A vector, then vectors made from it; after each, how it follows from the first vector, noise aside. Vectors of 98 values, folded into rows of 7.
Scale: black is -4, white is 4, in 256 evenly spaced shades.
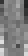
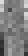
reversed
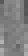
shrunk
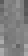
shrunk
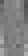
shrunk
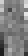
reversed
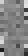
sign-scrambled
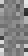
sign-scrambled
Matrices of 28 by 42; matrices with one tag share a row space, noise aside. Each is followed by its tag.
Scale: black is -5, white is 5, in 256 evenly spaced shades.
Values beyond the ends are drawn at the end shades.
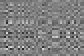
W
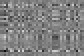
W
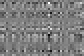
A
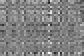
A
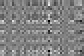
A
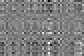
A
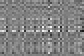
A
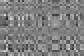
W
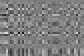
W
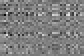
W
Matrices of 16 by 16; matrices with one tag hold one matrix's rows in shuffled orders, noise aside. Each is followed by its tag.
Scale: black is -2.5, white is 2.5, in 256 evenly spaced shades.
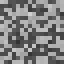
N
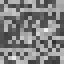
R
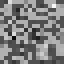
N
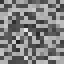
N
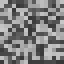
N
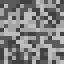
R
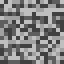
R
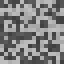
R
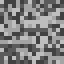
R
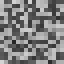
N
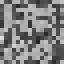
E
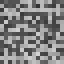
R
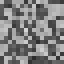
N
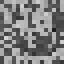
E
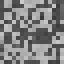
E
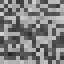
R
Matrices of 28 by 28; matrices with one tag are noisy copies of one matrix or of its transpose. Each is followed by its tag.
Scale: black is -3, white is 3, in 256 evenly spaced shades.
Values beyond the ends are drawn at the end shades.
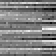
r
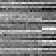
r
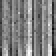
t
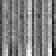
t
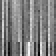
r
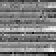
t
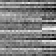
r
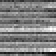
t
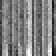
t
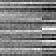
r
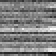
t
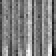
t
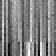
r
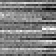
r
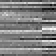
r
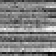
t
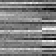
r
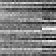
r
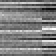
r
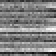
t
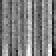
t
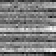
t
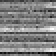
t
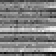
t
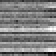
t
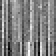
r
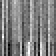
r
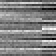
r
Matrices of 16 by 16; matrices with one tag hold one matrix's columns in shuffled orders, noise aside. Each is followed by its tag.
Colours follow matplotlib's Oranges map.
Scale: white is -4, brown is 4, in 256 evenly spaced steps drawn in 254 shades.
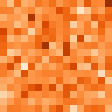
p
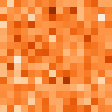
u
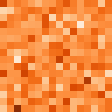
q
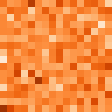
q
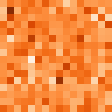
u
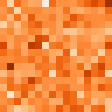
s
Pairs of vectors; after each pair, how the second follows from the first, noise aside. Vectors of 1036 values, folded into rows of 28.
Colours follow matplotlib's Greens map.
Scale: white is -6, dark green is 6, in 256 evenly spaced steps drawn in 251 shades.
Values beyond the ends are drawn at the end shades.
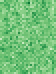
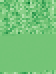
partly zeroed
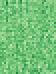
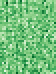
scaled up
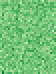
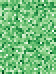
scaled up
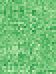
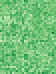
wrapped around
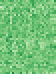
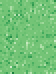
partly zeroed
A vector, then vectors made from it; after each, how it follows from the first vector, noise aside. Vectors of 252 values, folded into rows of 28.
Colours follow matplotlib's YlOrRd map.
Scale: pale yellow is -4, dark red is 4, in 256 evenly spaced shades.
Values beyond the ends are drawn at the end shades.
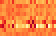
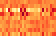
reversed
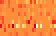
partly zeroed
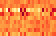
reversed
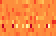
partly zeroed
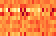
reversed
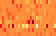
partly zeroed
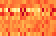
reversed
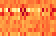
reversed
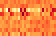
reversed
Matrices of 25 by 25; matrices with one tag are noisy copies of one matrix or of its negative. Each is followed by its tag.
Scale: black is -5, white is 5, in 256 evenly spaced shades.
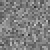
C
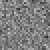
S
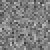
C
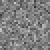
C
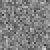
S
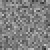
S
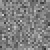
S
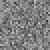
C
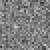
S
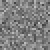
C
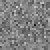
C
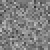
C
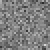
S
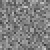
S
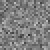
C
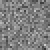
S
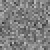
C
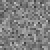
C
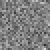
S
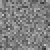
S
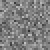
C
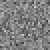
C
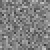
S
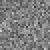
C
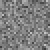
S
